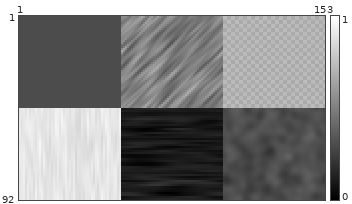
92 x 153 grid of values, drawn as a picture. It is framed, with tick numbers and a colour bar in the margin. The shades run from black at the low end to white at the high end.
The table splits into 2 rows of 3 panels. Panel 1,1: low, flat. Panel 1,2: middling, slanting up to the right. Panel 1,3: high, checkered, faint in contrast. Panel 2,1: very high, streaked downward, faint in contrast. Panel 2,2: very low, streaked across, faint in contrast. Panel 2,3: low, blotchy, faint in contrast.
